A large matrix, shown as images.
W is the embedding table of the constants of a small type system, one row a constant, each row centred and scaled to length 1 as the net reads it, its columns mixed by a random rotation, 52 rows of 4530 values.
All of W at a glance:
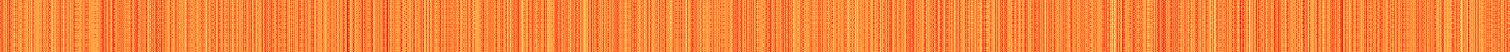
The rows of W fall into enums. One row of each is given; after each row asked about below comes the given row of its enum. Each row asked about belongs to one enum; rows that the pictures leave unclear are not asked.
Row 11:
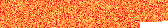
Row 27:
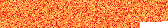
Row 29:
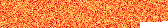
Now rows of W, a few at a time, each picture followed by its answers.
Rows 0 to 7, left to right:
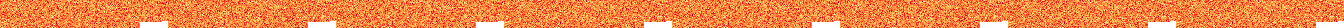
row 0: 27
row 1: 11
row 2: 27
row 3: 29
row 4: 27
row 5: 11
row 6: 29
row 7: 29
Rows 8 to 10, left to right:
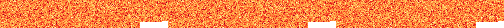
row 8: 27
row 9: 27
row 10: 29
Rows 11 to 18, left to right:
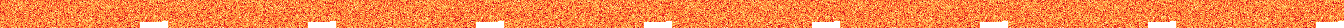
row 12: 27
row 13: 11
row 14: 27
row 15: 29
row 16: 11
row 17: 29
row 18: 11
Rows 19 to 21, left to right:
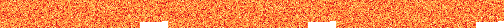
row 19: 27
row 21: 29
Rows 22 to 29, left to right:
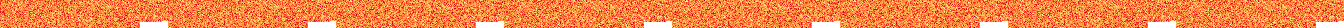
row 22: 11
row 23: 11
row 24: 27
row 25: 29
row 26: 27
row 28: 11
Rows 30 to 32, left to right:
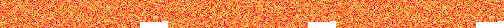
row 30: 29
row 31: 27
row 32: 29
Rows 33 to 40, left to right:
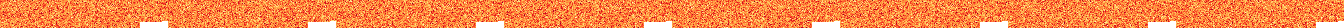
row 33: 27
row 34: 11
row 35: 27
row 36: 27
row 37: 11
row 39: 29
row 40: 29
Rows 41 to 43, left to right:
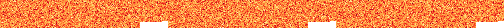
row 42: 29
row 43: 27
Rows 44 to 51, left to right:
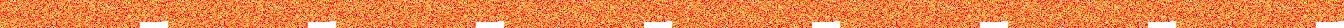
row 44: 27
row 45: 27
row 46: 27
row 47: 29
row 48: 29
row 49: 27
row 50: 29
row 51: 27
